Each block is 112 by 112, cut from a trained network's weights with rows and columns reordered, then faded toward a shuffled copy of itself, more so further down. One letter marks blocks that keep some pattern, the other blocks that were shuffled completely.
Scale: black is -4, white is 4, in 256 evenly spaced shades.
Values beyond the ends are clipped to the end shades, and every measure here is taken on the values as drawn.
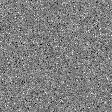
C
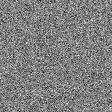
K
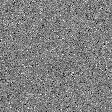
C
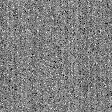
K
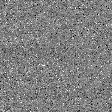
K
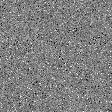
C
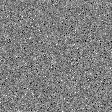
C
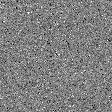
C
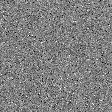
C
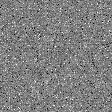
K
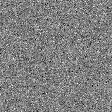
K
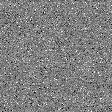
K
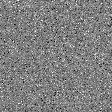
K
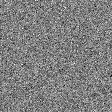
C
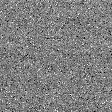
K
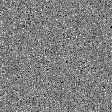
C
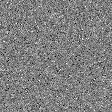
C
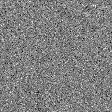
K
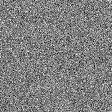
K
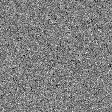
C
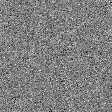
C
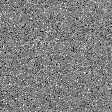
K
